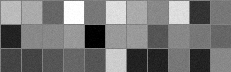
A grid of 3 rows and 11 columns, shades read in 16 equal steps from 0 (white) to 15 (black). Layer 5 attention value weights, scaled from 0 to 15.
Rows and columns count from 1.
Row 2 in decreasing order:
15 13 10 9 8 7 7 7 6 6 6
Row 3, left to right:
11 11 10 9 10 3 13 13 8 13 7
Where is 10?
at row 2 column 8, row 3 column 3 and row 3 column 5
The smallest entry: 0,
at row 1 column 4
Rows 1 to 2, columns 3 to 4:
9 0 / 7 6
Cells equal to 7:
5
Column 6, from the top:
2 6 3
